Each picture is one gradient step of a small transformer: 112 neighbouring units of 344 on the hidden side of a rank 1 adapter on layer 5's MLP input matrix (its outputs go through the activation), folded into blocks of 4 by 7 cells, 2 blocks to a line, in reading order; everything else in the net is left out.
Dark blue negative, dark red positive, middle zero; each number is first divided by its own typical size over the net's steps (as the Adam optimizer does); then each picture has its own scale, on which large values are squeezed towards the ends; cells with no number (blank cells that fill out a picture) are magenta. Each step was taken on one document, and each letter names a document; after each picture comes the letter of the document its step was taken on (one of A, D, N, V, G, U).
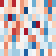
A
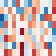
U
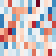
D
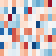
A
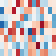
U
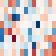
A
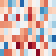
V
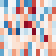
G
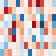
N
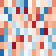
G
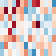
D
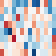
D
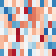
G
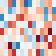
V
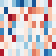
D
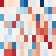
V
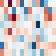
A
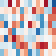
U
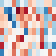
G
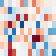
V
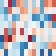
U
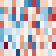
U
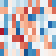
G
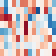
G
